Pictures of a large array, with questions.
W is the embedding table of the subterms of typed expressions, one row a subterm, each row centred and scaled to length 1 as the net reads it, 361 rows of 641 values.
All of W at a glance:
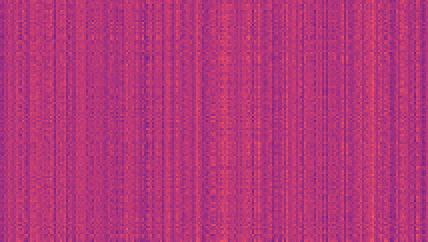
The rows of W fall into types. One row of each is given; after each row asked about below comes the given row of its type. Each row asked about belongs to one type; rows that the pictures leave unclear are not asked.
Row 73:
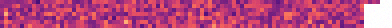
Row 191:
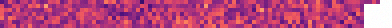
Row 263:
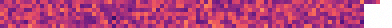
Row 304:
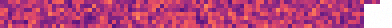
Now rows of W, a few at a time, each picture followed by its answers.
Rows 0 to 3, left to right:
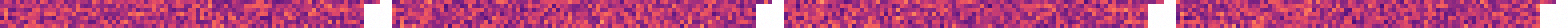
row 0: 263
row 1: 304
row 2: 263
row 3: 73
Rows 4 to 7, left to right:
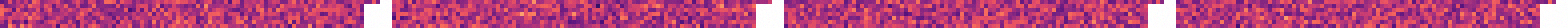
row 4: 191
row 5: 263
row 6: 73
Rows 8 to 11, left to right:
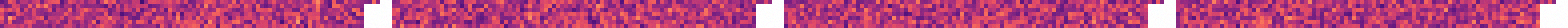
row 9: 304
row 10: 73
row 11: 73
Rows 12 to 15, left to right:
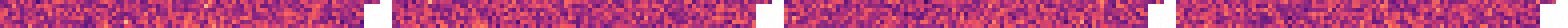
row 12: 304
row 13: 73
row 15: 263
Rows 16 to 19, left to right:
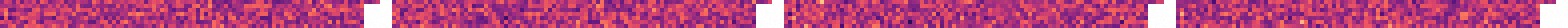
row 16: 263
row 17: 263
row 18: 263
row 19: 73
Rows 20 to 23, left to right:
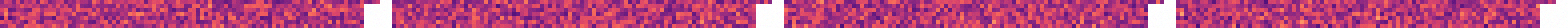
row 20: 263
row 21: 73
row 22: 304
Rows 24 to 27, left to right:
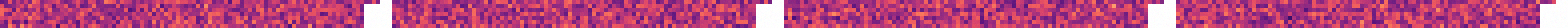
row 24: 191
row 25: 73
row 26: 73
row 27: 263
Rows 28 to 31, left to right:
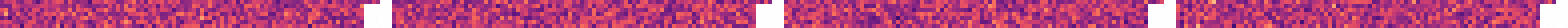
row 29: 73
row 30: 263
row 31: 191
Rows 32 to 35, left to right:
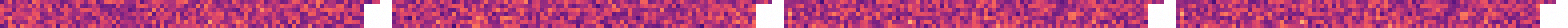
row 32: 263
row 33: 191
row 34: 73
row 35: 73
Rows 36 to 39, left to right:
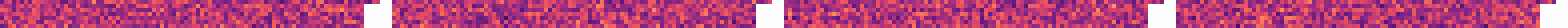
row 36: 263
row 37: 263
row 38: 73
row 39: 191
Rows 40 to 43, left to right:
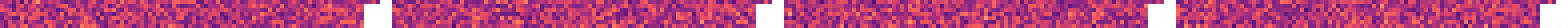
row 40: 191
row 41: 191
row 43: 191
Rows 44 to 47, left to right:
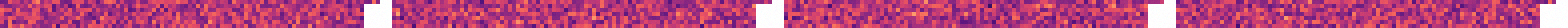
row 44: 304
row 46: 263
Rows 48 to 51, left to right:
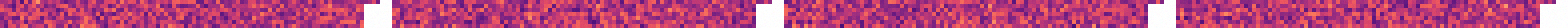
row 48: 191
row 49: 304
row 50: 191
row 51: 73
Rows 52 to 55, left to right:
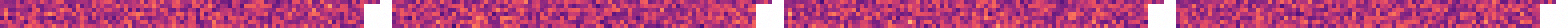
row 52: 73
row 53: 191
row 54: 73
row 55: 73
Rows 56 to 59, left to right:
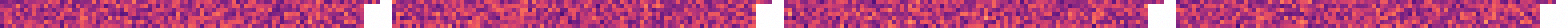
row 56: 73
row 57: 73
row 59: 191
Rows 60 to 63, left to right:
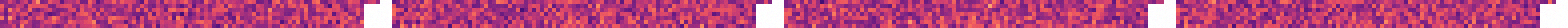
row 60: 191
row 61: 191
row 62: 304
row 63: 304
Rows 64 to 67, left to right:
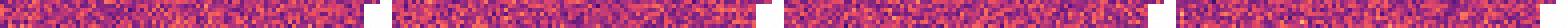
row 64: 191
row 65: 263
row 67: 73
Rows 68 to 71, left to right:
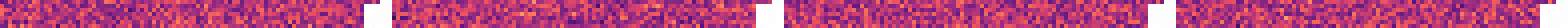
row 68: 191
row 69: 263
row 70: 73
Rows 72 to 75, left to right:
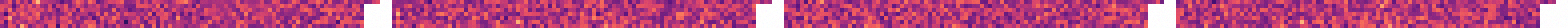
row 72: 263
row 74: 191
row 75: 304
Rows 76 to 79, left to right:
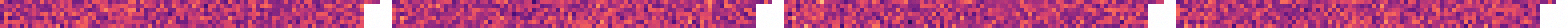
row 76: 73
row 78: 263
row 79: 191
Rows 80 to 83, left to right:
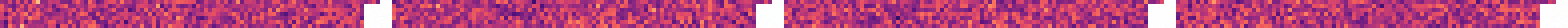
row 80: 191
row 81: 191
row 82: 263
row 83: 263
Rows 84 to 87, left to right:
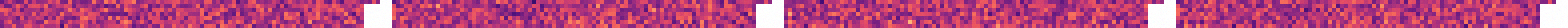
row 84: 191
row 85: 191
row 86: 73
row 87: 191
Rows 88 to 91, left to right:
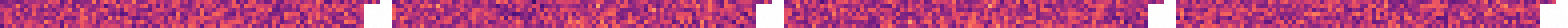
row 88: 73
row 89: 191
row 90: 304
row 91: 263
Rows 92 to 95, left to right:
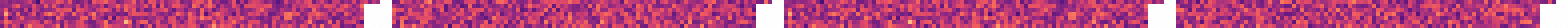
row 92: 73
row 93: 304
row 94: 73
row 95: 191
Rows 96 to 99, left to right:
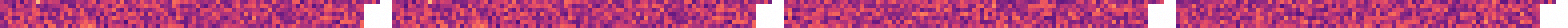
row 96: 73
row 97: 73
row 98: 263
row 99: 73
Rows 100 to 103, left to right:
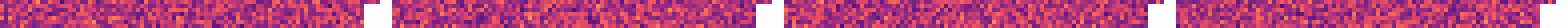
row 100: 191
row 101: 304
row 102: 304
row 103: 73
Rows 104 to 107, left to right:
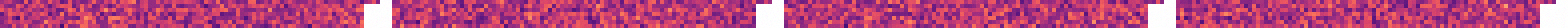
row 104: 191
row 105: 304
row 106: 191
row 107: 73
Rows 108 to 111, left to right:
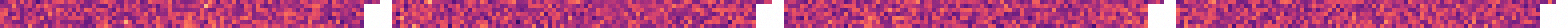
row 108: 304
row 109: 263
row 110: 191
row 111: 304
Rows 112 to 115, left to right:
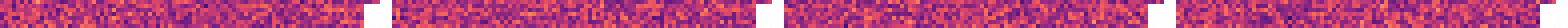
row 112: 263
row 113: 263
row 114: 191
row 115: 263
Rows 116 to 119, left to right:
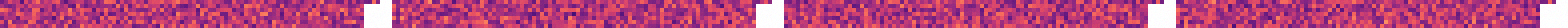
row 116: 304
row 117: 191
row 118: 73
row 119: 304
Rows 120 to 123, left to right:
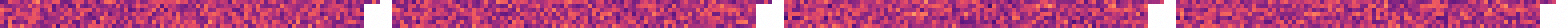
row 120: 304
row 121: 191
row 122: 263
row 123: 263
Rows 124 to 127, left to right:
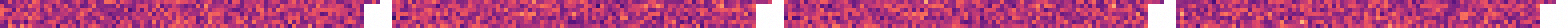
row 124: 191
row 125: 263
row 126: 73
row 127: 73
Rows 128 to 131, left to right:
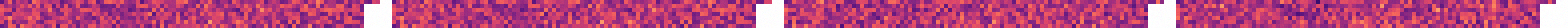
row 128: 263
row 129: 263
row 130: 304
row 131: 191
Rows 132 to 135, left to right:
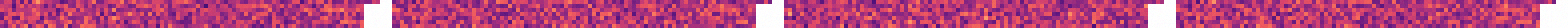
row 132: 263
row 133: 191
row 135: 191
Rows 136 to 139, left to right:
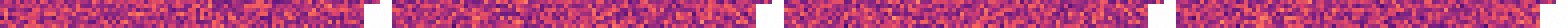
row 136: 263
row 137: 191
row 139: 191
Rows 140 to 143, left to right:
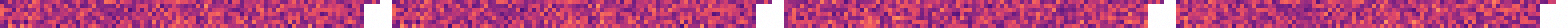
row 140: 191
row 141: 191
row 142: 73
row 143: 263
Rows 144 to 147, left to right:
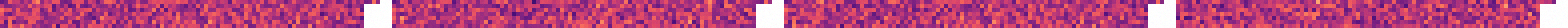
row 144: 304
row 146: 304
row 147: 73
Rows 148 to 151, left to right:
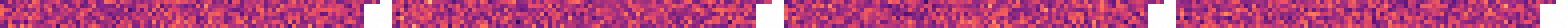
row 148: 191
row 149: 263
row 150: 191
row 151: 73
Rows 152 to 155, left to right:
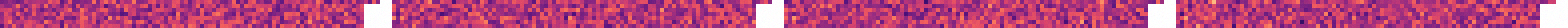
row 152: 73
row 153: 191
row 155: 263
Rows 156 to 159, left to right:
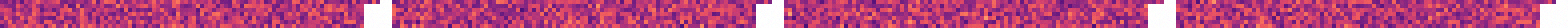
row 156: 73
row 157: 191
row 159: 191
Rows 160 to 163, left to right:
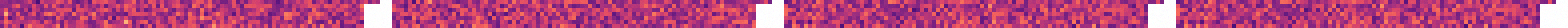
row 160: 73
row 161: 191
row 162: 191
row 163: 191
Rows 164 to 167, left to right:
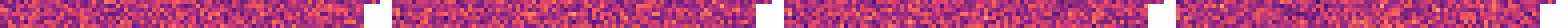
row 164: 191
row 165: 304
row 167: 191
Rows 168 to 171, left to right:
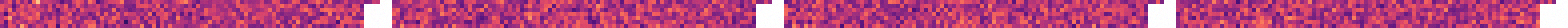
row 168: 263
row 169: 304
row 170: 191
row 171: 73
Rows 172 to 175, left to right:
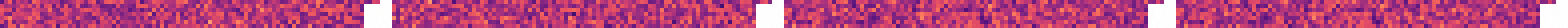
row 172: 263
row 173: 191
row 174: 304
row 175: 304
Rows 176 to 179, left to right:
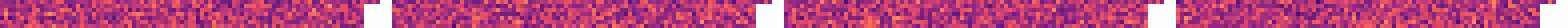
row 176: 73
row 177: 191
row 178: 73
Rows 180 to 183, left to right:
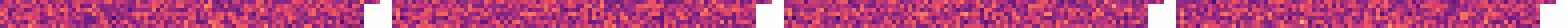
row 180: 263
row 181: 263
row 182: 304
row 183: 73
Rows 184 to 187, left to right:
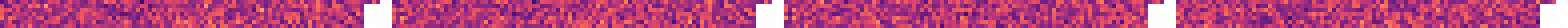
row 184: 191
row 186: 191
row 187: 263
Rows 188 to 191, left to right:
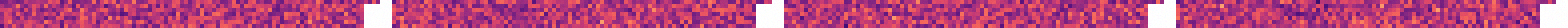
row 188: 73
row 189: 263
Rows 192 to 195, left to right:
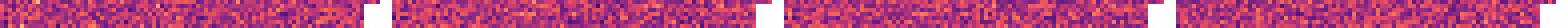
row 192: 191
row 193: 263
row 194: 263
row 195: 73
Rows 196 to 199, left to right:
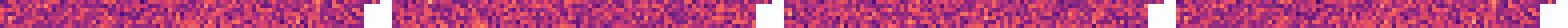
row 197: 73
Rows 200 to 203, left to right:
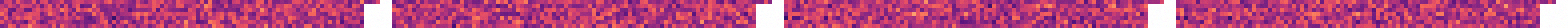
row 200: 263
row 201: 191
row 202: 263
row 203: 304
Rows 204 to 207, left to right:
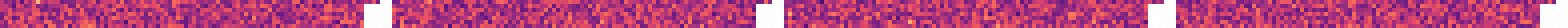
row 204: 73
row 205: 304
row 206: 73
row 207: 73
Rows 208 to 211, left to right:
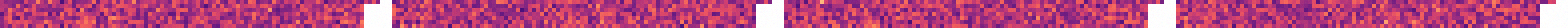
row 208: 73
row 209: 191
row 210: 73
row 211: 263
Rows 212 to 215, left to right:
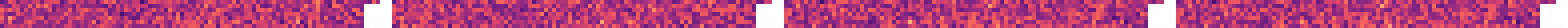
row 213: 263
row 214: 304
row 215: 304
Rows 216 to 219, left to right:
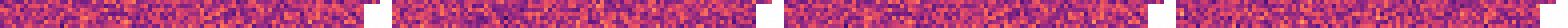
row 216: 191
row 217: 263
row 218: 191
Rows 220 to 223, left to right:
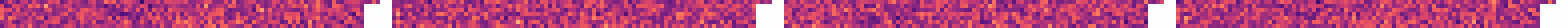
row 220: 191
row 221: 73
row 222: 263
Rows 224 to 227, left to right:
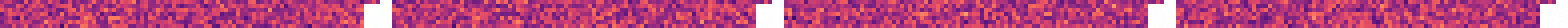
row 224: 191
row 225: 191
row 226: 304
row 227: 304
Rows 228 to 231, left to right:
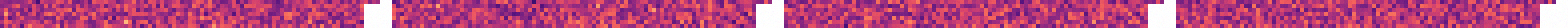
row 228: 73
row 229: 191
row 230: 191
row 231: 73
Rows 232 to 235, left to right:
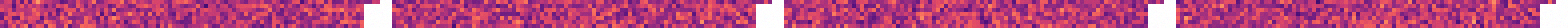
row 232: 263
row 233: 191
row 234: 304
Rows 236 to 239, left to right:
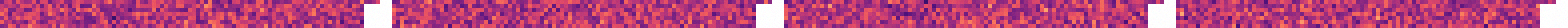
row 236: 263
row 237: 304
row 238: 191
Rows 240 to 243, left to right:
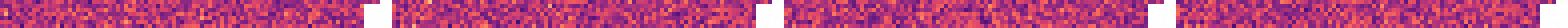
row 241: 191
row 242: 304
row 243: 191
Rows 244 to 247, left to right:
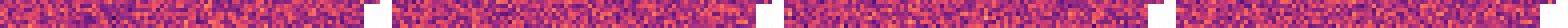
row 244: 263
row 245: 191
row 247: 304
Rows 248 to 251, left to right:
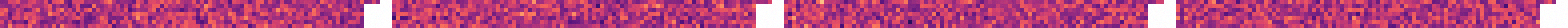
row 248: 304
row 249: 263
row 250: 263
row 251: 191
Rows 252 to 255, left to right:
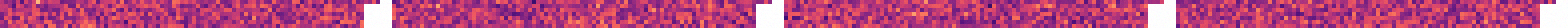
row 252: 73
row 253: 191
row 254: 263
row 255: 73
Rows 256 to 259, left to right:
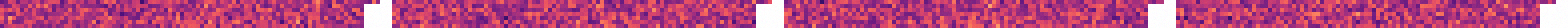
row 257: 263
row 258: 304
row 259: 304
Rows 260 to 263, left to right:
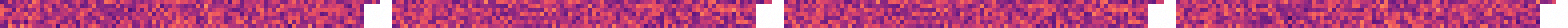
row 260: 191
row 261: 263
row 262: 263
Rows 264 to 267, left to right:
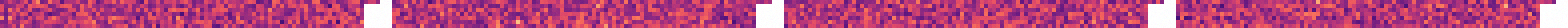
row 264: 191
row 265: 304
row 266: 73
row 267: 73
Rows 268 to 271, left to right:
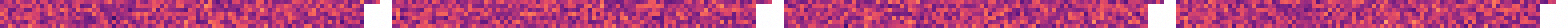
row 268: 263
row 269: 263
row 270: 191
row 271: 263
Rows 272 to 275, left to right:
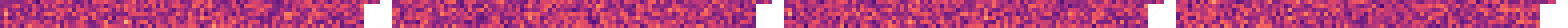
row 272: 73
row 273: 304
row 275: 263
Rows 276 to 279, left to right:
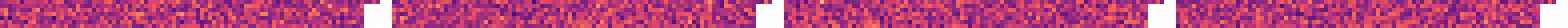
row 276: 304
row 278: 73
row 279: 73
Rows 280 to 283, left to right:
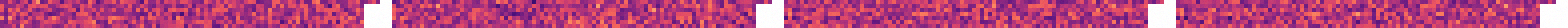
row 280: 191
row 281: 191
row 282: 263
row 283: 304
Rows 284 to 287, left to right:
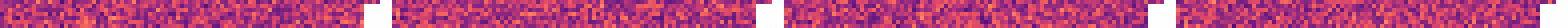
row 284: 73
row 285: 263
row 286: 304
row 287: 304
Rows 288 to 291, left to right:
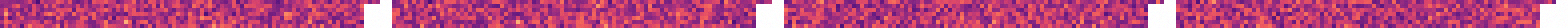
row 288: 73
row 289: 304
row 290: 304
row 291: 191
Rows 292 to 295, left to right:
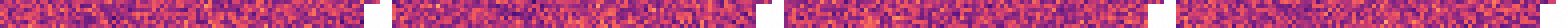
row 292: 263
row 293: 191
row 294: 73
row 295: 263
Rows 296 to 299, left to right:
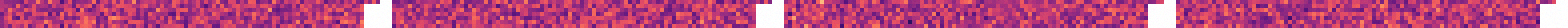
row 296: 73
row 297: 73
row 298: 263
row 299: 263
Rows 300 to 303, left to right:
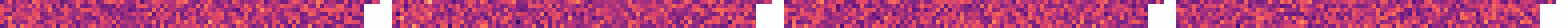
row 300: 263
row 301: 263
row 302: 304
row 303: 191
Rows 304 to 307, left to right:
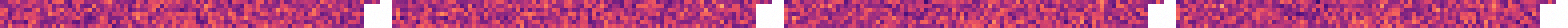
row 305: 73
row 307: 191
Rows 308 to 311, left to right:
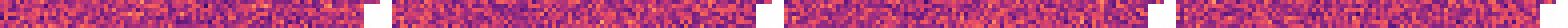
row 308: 263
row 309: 263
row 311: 191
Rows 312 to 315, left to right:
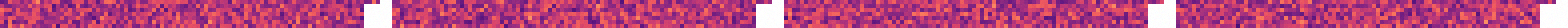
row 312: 304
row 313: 304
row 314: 263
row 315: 191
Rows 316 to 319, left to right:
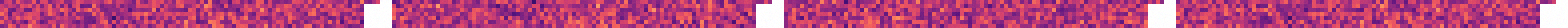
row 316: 263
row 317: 191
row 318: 73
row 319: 263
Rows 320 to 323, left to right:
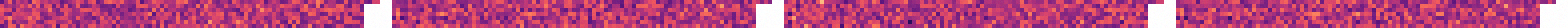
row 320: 263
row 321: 73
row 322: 263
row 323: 304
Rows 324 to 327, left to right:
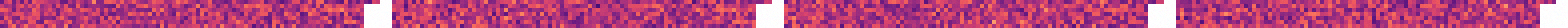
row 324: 263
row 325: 263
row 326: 263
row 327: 73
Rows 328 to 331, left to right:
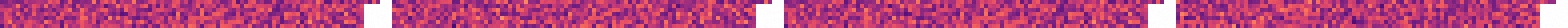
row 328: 73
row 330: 73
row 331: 73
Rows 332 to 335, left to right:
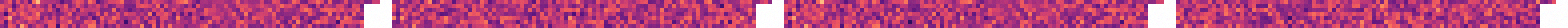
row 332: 263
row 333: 191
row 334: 263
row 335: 263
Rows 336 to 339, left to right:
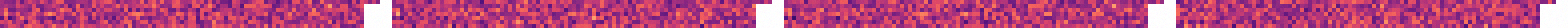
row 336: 73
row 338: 304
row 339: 191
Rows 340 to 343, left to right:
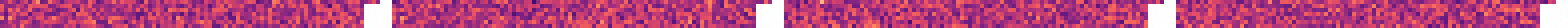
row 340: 191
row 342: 73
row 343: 263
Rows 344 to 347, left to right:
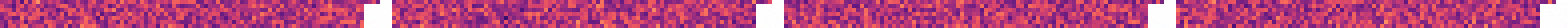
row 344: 191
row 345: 263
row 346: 73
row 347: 304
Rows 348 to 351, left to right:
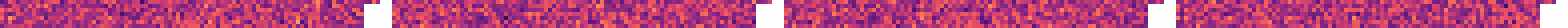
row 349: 263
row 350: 304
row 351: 191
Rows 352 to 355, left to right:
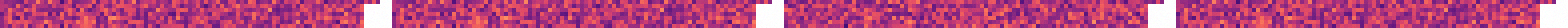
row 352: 73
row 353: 73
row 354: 191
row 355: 73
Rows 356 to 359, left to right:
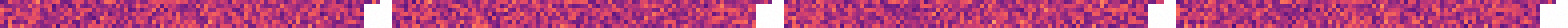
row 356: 304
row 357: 191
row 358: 263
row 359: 191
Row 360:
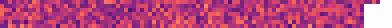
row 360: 191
